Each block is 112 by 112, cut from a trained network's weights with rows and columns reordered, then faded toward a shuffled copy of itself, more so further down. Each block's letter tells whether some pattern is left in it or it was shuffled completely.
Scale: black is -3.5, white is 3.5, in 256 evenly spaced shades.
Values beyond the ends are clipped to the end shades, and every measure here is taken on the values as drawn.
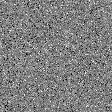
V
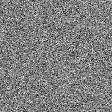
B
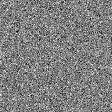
B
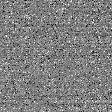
B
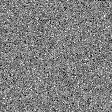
V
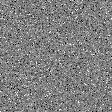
V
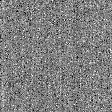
B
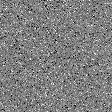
V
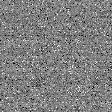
B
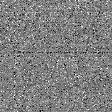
B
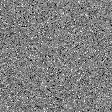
V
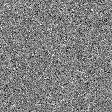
V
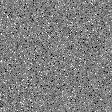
V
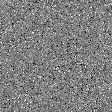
V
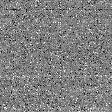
B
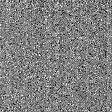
B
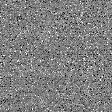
B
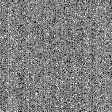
B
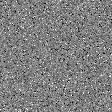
V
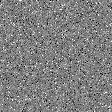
V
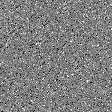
V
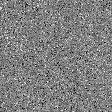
V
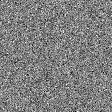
V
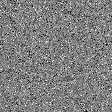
V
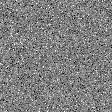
V
